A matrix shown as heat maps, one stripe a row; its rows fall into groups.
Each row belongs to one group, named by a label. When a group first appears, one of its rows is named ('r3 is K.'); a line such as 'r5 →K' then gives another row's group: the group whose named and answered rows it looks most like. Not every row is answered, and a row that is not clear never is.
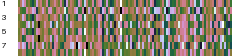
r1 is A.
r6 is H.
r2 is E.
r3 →A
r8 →A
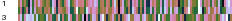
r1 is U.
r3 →E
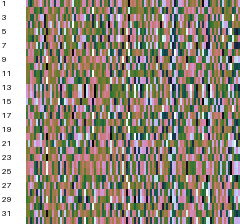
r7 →H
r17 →A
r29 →U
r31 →H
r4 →E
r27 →A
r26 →H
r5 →H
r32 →U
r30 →A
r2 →A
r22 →U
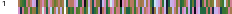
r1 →E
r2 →E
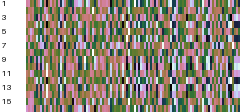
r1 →H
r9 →U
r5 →A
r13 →U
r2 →A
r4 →H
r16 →H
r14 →U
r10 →U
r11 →U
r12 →H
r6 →H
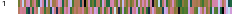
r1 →E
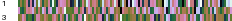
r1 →U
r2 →E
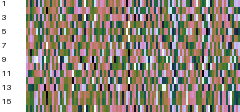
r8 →E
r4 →A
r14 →H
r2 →H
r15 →H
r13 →E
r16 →U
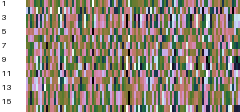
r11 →U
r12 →E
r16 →H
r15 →E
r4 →U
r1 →A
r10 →H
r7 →H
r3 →U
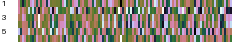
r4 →U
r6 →A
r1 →E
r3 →U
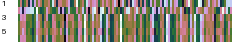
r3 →A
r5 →A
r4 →A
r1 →U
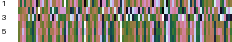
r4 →A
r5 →A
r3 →H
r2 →U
